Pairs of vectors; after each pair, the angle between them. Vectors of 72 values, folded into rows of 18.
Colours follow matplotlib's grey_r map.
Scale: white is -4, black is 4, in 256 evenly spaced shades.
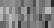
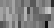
nearly parallel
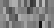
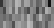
orthogonal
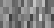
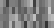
partly opposed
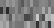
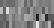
nearly opposite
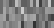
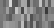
partly opposed
